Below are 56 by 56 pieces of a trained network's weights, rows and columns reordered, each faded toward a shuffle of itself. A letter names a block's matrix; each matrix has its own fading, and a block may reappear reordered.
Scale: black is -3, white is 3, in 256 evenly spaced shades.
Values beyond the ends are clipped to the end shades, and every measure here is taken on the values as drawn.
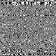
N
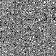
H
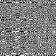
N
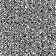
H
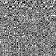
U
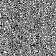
H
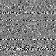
N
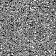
H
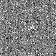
H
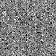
H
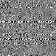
N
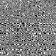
N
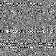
N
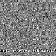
U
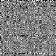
U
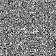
H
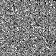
H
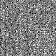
H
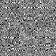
U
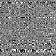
N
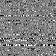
N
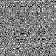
U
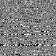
N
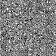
H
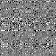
N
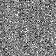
H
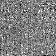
H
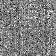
H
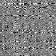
N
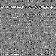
N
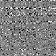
N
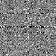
U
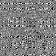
N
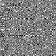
U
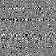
N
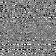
N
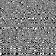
N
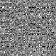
U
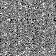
H
